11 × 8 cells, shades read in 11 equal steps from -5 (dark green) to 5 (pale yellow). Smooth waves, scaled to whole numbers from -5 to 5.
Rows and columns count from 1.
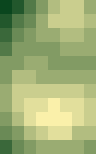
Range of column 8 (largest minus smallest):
3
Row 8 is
1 3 4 4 5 4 4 3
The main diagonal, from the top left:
-5 -2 0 0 0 1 3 3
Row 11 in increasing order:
-3 -1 0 0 1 1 1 1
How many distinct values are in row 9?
5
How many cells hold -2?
3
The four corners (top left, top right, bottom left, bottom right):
-5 1 -3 0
